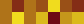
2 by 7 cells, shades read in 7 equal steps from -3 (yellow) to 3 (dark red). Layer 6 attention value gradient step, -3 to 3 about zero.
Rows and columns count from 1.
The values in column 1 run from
0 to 0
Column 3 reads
0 0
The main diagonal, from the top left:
0 -3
